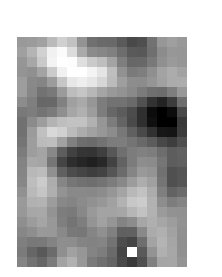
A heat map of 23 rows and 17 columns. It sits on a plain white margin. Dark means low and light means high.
Stripes: none. Ninth with the lowest average: middle right. Grain: blotchy. Lone odd cells: 1, higher than its neighbours. Ninth with the highest average: top left. Mirror symmetry: none.
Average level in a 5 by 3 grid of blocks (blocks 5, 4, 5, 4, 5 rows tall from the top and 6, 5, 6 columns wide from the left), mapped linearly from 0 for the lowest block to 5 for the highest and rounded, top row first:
543 / 330 / 311 / 433 / 323
